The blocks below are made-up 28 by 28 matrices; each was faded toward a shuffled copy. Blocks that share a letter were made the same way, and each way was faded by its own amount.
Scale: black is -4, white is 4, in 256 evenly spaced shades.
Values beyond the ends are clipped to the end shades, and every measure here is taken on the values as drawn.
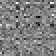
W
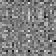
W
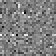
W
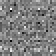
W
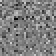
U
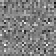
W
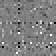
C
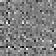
W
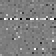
C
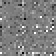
C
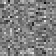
W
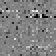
C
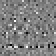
U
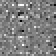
U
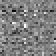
W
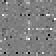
C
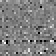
U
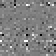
C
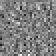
W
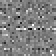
U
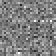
W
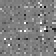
C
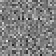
W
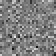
W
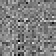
W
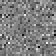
U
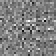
U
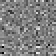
W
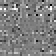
C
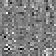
W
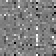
C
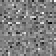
U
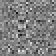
W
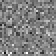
U
